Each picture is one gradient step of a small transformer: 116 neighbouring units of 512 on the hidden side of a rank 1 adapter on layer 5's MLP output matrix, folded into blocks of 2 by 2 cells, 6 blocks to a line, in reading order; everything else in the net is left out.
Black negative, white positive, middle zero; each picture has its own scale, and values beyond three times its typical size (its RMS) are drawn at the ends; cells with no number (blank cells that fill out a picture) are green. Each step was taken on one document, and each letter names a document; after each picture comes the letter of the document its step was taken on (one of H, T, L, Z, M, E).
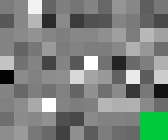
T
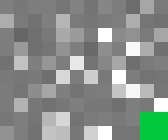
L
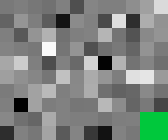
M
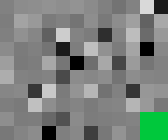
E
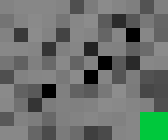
M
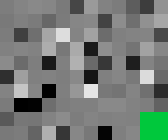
M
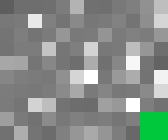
T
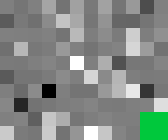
L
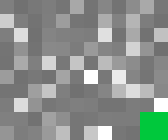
L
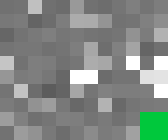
T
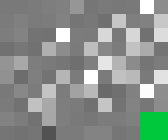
E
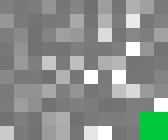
L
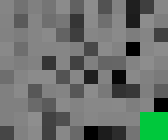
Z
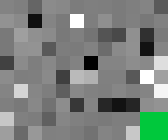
T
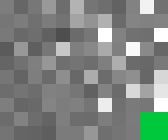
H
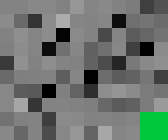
M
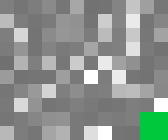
L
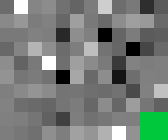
Z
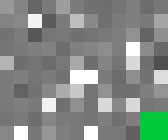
T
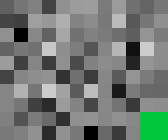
Z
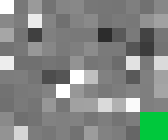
T
